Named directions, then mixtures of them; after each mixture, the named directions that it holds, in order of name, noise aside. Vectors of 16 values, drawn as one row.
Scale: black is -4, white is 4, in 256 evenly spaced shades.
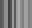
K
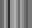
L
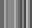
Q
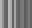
K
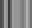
K, L, Q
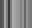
K, L, Q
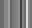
K, L, Q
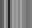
K, L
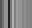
K, L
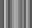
K, L, Q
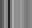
K, L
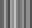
L, Q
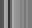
K, L, Q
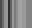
K, L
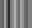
L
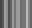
K, Q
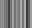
L, Q
